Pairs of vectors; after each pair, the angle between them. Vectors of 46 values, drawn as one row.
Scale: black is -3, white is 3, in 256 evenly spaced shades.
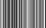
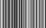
nearly parallel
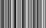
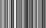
nearly opposite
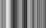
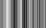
nearly parallel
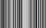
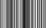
nearly opposite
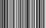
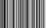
nearly parallel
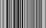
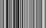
nearly parallel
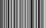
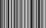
nearly parallel
